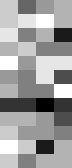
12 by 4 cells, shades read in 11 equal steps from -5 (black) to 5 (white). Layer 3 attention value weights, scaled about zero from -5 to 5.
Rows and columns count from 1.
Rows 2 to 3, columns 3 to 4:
5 2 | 2 -4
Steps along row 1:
down up up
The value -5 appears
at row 8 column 3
